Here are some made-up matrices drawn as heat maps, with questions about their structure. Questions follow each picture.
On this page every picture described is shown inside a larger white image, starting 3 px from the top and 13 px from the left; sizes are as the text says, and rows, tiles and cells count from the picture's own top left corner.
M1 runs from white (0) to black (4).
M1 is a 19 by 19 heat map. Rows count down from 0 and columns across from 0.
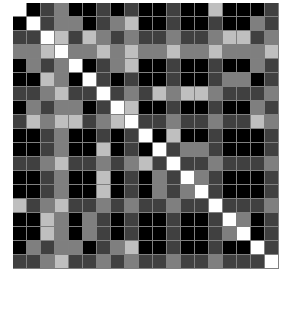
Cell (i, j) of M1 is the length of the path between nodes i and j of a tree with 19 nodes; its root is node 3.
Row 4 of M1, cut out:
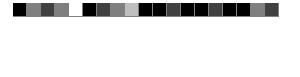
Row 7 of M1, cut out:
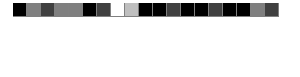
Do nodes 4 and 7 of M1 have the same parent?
yes
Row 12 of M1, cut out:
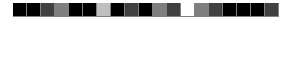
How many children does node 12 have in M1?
0
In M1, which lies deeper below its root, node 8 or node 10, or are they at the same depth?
node 10
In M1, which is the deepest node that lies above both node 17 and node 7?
8
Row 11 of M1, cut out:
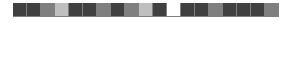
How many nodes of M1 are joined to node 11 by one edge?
2
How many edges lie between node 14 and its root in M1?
1
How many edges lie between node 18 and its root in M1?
1
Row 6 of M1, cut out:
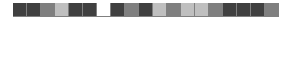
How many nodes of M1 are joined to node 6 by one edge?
4
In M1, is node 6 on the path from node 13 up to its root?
yes
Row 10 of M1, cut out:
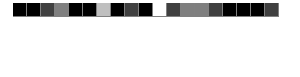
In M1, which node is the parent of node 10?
6
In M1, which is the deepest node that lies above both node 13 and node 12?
6
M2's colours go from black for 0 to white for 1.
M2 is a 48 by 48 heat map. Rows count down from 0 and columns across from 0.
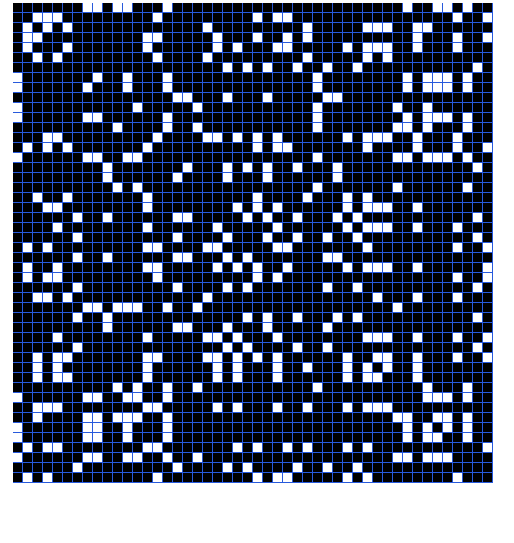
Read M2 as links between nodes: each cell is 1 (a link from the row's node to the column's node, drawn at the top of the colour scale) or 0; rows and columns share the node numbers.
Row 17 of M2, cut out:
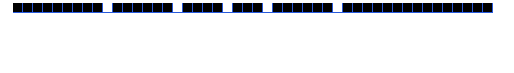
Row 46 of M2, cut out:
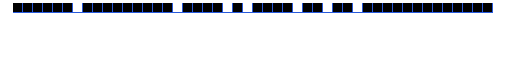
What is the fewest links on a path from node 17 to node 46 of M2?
2
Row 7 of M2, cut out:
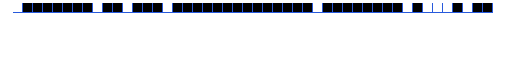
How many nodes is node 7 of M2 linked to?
10
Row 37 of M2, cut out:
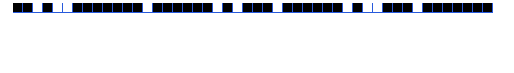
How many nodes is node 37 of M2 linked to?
11
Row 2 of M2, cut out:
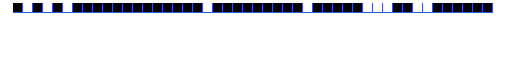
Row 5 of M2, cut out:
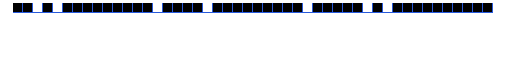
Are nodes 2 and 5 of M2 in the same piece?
yes
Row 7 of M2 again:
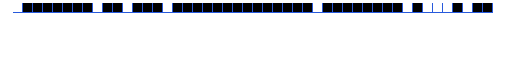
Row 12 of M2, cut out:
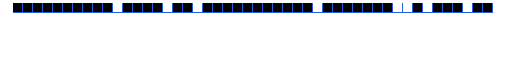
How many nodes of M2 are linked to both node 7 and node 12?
5
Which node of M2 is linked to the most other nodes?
node 35
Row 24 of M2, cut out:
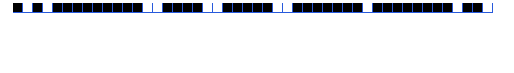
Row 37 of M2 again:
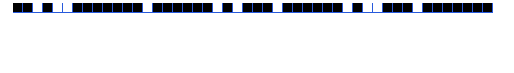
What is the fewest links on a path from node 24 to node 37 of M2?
2
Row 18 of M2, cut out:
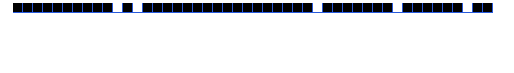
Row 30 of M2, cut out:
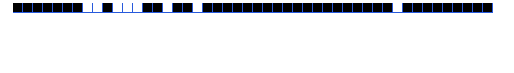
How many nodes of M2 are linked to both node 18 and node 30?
3
